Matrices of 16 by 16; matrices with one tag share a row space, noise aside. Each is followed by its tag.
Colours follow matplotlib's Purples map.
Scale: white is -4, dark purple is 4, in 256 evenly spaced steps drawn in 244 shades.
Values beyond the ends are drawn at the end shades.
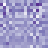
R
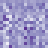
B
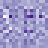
B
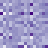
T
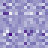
B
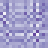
R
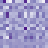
B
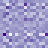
B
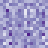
B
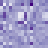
T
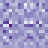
B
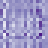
R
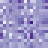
T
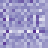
R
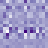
B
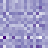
R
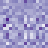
B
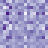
B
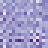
R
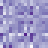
T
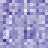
B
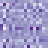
R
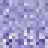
B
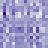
R
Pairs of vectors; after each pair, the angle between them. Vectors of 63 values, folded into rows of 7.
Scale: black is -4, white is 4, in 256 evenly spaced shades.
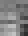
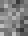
partly aligned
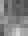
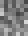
partly aligned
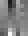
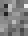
partly opposed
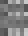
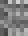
nearly parallel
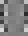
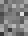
partly aligned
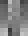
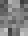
nearly parallel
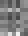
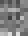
nearly parallel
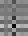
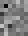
orthogonal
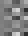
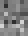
orthogonal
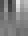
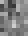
partly aligned
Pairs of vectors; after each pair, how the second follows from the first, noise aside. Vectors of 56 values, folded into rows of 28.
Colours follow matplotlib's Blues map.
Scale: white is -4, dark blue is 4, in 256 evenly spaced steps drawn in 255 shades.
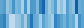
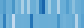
partly zeroed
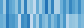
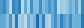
wrapped around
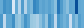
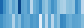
wrapped around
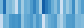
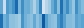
negated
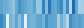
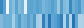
wrapped around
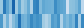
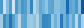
negated
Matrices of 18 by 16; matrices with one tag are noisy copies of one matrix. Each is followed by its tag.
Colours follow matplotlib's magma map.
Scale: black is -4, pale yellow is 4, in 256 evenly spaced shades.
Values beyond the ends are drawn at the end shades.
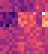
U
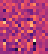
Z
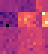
U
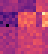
U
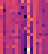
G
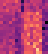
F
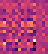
Z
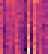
G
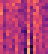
G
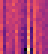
G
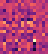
Z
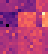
U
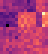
U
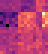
U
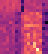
F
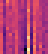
G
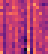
G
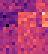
U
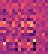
Z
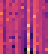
G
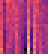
G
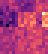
U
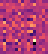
Z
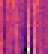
G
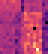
F
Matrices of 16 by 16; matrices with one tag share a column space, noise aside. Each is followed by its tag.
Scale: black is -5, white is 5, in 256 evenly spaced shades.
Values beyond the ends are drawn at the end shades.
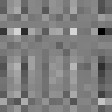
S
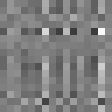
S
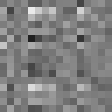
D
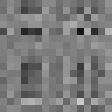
S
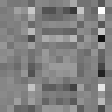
D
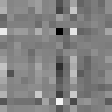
S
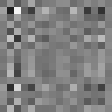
D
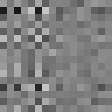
D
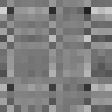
D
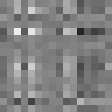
S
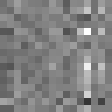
S
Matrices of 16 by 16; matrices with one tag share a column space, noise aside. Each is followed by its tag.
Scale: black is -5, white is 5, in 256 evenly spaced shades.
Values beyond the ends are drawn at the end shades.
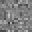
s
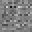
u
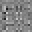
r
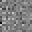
r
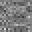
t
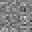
t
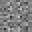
t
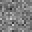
r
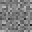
r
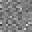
r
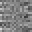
t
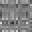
s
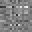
u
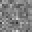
s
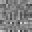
s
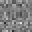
s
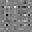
u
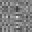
t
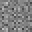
t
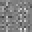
t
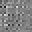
u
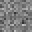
r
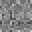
s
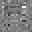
u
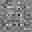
u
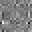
s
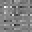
u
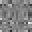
s
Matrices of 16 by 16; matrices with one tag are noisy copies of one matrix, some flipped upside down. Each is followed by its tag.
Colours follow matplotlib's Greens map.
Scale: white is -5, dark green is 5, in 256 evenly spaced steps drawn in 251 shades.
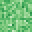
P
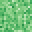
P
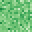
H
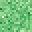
H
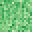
P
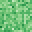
P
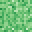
P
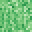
P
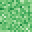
H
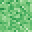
H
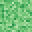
P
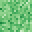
H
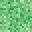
H
